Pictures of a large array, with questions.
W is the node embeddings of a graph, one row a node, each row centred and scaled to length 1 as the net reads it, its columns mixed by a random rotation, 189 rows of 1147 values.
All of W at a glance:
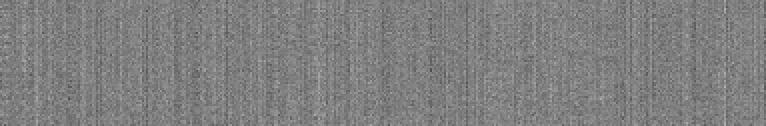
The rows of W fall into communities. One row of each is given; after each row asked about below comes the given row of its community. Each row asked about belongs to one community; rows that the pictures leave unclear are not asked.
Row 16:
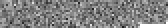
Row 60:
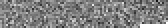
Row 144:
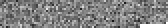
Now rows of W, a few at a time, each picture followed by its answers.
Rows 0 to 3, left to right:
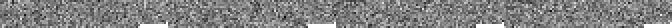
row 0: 16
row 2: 144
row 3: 144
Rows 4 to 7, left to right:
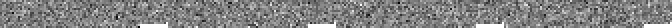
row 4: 60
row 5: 60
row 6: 60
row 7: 16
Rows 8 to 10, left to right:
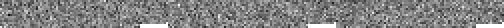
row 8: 144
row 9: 60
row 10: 144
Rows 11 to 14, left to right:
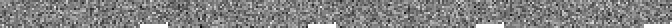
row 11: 16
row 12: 144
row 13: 144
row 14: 144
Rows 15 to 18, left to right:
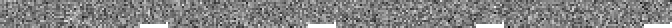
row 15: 16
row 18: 144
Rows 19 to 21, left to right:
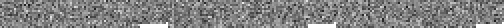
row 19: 144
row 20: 16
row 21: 60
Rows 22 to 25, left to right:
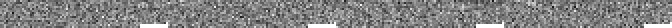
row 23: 60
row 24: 60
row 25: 60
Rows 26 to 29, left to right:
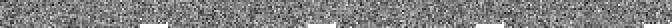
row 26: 144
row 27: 16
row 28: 16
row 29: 16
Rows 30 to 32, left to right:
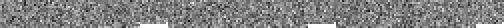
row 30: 16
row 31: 60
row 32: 144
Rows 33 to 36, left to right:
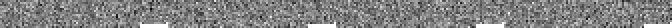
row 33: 60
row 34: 60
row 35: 144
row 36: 60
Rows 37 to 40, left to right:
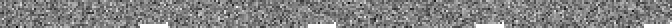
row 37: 16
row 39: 16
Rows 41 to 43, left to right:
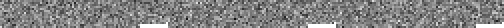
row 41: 60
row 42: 16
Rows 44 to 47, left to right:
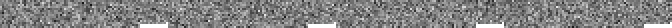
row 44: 16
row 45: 16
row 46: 60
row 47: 144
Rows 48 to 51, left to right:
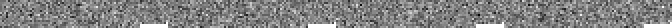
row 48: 60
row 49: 60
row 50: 16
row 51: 16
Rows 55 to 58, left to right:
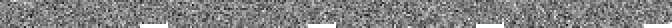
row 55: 60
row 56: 16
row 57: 60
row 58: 16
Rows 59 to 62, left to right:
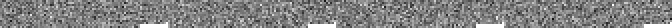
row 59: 144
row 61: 60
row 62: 60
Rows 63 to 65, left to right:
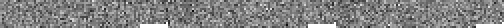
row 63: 60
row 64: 144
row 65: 144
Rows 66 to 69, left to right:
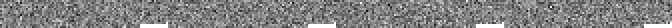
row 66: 60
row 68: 144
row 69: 60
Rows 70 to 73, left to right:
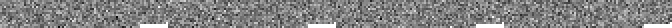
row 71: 16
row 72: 16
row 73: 144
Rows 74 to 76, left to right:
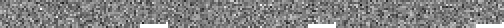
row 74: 60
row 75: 144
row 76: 16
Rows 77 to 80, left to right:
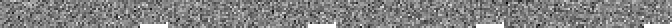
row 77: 60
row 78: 16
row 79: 60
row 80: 144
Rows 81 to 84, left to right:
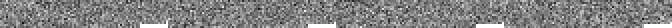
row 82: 16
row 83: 144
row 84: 16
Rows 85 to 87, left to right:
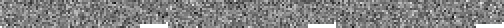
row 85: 16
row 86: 60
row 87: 16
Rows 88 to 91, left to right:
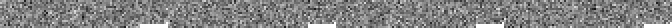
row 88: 16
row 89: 60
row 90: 60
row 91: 16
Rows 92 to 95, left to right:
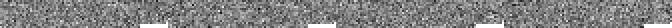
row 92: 60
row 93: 16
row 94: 16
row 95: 144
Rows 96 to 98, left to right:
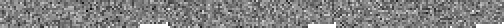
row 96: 16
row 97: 144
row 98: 16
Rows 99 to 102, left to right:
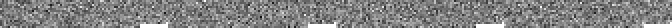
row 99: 144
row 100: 60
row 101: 60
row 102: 16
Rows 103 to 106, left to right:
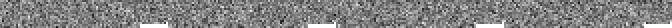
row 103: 60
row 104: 16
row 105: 16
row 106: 60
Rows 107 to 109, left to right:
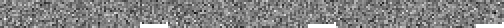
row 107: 60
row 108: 144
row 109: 16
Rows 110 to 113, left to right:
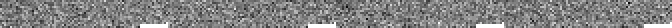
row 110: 144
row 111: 60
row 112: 144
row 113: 144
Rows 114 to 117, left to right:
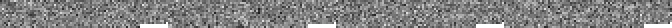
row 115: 16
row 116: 144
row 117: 60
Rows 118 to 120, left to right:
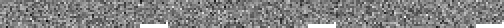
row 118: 60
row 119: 16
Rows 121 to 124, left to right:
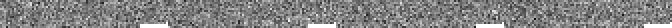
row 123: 60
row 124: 144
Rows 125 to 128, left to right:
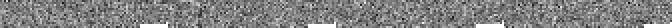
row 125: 60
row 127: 16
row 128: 144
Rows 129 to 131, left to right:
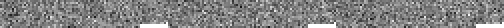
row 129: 144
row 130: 144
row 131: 144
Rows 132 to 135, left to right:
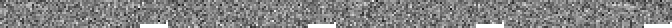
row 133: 144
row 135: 60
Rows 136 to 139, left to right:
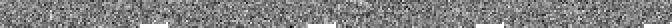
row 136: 16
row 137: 16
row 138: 60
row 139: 16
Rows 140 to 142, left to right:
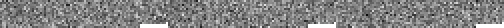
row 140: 144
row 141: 144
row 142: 60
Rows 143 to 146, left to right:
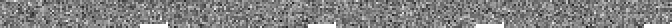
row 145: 16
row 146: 144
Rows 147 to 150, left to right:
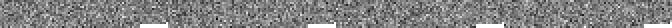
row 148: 144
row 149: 144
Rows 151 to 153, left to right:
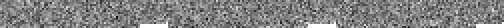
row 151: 16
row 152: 16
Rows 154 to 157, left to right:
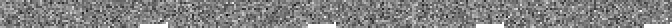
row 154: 16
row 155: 16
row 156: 16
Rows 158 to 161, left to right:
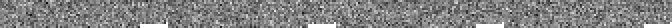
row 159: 144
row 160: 16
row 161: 60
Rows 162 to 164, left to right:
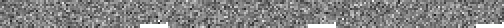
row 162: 144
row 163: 16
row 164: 60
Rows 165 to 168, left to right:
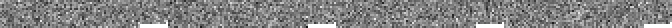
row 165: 16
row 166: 144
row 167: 60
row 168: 16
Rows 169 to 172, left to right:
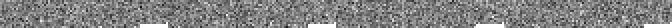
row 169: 16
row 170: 144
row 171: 16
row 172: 16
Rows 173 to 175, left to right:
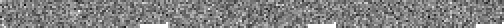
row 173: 16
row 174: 16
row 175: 60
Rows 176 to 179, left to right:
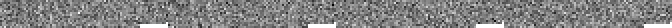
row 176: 144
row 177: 144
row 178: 60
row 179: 144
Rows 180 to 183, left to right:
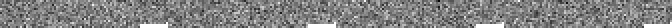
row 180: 144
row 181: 16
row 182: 16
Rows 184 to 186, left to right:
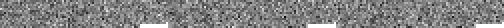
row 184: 144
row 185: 16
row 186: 16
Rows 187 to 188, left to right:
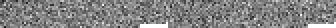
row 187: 144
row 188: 16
